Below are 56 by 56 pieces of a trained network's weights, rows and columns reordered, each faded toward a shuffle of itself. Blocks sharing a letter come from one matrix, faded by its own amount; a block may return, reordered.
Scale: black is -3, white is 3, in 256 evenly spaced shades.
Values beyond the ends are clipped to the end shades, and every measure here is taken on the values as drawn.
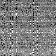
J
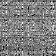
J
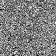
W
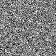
W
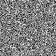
W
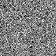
W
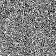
W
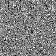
W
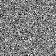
W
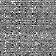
J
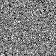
W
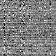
J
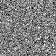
W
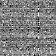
J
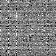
J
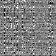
J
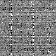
J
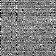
J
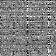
J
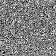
W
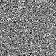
W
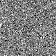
W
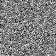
W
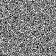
W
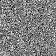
W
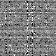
J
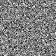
W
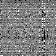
J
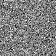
W
